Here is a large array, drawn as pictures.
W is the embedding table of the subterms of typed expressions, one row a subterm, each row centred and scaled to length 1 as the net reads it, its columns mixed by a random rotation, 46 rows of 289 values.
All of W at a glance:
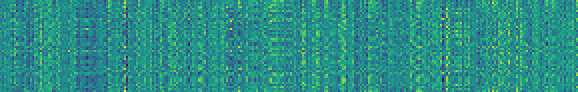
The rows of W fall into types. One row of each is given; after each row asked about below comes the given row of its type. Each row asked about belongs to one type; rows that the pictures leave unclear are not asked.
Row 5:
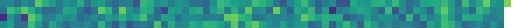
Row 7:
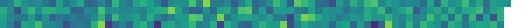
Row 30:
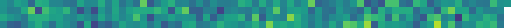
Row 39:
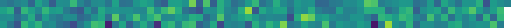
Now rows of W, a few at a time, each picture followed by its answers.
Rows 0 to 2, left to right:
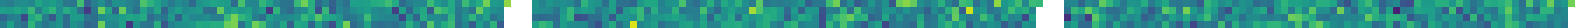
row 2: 5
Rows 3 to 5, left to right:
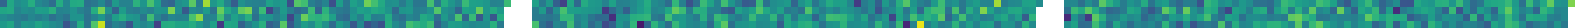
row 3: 7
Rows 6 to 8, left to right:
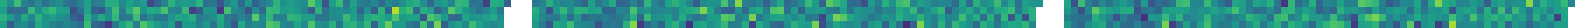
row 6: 30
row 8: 7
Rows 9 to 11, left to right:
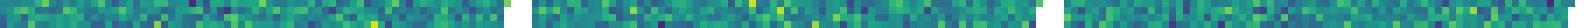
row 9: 5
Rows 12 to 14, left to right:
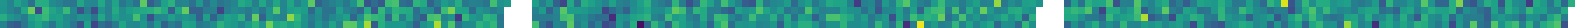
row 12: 30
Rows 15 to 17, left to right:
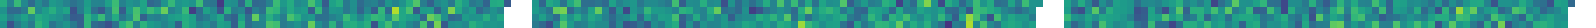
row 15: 30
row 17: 30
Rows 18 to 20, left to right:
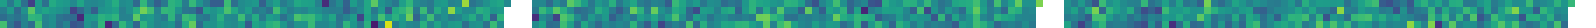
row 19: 5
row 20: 30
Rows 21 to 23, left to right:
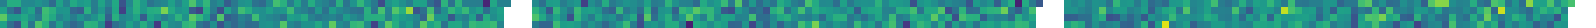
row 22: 39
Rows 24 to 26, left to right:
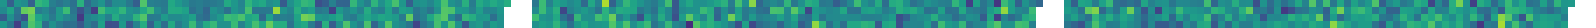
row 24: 5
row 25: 39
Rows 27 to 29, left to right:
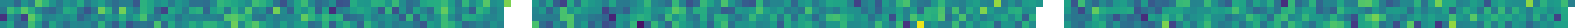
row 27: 5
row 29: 7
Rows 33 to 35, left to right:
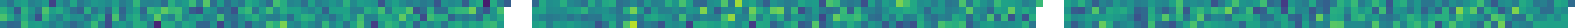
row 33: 39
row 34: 7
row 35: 30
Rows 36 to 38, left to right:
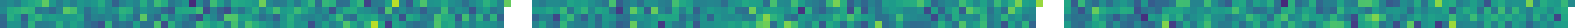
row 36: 5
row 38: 7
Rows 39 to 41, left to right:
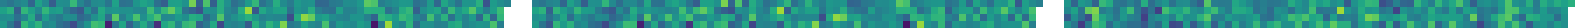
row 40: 39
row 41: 5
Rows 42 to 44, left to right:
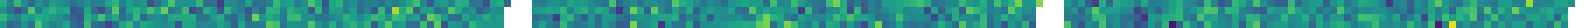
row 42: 30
